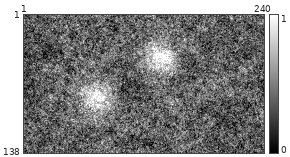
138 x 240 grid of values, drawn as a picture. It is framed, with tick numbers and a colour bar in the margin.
Average level on the scale: 40%. Stripes: none. Slope: none. Bumps: two.
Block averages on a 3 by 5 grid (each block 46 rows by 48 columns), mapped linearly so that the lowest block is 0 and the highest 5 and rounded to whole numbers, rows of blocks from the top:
01420
15221
12110
